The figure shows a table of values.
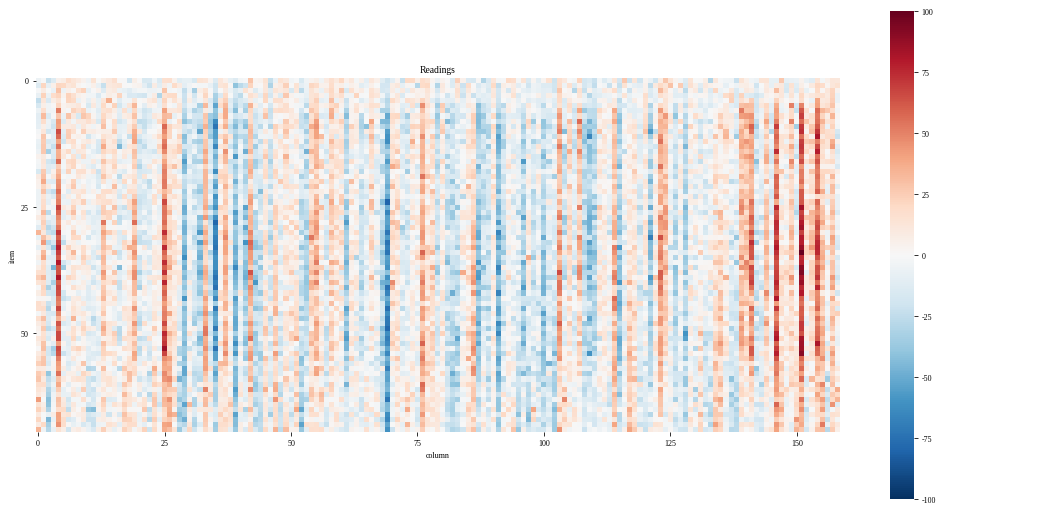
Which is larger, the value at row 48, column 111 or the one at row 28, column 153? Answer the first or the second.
the second
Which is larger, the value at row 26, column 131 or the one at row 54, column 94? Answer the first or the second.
the second
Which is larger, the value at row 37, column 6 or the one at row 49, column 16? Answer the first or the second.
the first
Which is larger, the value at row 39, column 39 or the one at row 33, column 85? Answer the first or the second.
the second
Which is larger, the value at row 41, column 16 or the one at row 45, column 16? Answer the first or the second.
the second
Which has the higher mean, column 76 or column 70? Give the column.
76
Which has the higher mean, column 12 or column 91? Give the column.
12
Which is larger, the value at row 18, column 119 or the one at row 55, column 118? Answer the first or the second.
the second
